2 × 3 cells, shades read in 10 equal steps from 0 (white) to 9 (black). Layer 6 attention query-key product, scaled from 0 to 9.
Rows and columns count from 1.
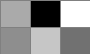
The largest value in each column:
4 9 5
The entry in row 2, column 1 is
4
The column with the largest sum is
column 2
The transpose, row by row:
3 4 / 9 2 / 0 5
